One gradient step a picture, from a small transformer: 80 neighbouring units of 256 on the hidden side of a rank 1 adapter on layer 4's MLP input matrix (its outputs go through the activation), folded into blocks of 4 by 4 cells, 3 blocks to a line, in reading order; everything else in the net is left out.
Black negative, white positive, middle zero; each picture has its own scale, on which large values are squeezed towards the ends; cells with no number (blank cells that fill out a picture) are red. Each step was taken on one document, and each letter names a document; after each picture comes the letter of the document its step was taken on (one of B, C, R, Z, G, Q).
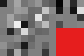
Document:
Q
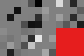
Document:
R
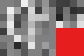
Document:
Q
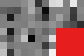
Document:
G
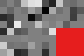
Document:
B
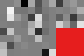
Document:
R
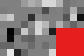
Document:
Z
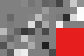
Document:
Z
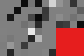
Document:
R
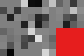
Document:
R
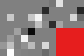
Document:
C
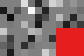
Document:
R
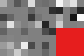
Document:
B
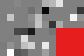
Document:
C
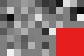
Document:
B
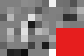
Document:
Z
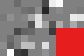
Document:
C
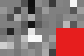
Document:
G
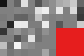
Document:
Q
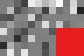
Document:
B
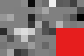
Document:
Z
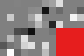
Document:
C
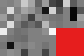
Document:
B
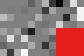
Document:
Z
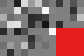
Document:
B
